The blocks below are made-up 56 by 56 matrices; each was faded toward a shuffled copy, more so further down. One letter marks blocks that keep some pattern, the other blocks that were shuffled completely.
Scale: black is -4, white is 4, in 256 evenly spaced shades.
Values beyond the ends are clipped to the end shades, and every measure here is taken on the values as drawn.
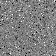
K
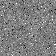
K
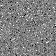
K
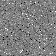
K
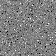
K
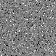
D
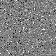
D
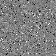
D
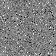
K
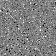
K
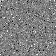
K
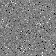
D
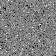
K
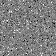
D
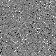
D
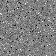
K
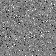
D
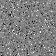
K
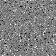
D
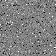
D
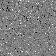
K
